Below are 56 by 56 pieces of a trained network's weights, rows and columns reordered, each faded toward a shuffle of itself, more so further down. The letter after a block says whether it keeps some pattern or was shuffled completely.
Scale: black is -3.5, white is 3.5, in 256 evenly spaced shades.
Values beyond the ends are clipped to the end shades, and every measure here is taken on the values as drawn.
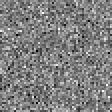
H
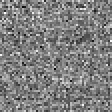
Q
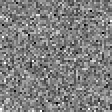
H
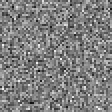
H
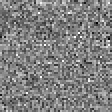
Q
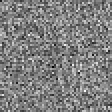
Q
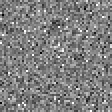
H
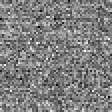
Q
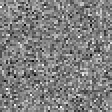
Q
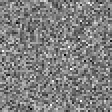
H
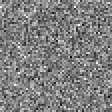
H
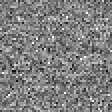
Q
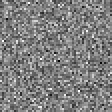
H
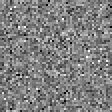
Q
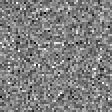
Q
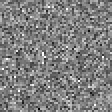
H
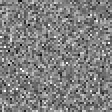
H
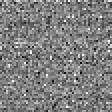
Q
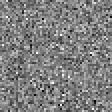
H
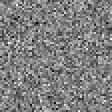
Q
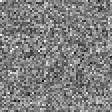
Q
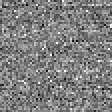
Q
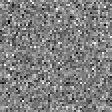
Q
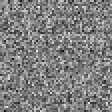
Q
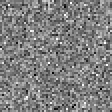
H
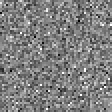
H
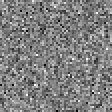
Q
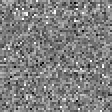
Q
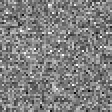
Q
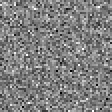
H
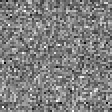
Q
